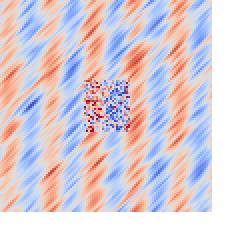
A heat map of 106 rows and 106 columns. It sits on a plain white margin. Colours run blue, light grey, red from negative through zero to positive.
In the centre lies a patch that is rougher than the rest. The bottom right is the ninth with the lowest average. No seam splits the table. Upright stripes repeat 5 times across the table. No overall slope runs across the table. The centre is the roughest part. The histogram is bell-shaped.
